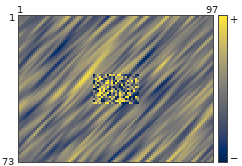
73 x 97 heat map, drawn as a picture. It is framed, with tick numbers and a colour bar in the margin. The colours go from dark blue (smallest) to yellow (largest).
Mirror symmetry: none. Grain: diagonal, up to the right. Roughest part: centre. Ninth with the lowest average: top left. Odd patch: rougher, in the centre.
